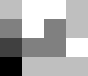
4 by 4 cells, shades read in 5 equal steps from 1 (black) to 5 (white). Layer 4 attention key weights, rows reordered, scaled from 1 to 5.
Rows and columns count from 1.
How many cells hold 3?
4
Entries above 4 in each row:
2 1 1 0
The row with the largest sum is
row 1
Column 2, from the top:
5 5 3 4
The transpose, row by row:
4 3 2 1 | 5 5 3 4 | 5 3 3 4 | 4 4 5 4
